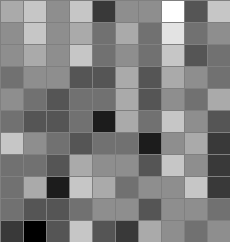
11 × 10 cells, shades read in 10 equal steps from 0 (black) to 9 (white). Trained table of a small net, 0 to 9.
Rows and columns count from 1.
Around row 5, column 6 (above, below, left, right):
6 6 4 3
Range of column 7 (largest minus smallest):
5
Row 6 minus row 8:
0 -1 0 -2 -4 1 1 0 0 1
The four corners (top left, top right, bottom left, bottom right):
6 7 2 5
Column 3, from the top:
5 5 5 5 3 3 4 3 1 3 3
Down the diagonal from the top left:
6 7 5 3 4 6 1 7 7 4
